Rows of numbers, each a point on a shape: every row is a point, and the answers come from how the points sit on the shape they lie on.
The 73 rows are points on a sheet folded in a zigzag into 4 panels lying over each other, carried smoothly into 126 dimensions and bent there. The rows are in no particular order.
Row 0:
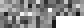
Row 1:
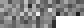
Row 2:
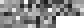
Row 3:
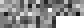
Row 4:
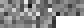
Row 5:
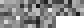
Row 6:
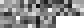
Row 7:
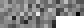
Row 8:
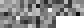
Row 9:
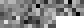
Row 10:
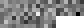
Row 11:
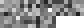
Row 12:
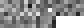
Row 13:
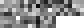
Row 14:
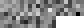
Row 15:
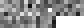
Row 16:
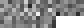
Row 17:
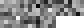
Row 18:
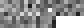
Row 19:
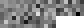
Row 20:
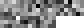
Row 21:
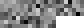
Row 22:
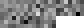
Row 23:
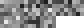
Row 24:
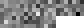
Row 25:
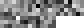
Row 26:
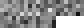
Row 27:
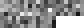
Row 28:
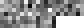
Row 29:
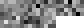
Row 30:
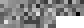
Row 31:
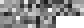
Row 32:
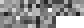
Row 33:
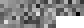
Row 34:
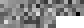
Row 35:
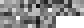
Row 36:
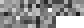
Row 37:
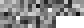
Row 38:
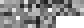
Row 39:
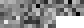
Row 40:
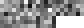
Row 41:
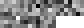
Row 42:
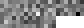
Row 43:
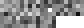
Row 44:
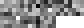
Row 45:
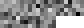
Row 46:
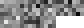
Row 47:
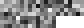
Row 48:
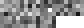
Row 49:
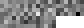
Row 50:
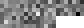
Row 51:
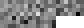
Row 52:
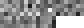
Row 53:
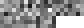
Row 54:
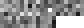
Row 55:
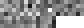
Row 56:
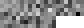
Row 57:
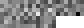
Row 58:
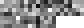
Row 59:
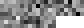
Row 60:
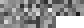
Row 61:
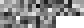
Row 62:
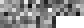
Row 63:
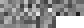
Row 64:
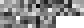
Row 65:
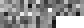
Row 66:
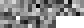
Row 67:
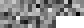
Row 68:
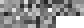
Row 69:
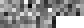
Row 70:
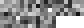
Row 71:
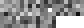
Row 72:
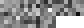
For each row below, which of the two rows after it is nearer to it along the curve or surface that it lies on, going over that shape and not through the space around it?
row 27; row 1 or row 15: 15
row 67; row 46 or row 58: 58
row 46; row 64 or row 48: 64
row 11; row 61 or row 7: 61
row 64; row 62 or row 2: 2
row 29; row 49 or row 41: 41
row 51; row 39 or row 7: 7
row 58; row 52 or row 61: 61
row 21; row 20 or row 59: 20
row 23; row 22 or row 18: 22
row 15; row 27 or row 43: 27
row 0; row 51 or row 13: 51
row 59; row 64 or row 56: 64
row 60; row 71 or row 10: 10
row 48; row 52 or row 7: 52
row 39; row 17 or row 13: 17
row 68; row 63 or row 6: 6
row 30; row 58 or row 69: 58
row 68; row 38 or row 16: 38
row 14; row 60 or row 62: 62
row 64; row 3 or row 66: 66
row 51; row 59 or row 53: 53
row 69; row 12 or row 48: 12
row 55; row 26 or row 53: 26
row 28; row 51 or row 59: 51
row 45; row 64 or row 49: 64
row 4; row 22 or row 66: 22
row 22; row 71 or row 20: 71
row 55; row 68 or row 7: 7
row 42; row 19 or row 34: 19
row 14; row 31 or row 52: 52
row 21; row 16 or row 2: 2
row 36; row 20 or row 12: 20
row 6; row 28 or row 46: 46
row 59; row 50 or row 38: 38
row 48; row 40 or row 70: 40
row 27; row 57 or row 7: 7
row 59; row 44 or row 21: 44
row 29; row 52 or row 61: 61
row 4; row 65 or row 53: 65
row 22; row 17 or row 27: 27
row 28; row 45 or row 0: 0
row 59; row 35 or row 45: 35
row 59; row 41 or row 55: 41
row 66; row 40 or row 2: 2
